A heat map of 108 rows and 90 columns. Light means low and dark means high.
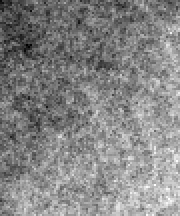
Stripes: none. Mirror symmetry: none. Average level on the scale: 50%. Slope: up to the top left.
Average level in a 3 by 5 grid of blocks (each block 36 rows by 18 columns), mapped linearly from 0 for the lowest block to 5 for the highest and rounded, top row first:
5 4 4 3 2 / 4 3 2 2 1 / 2 2 1 1 0
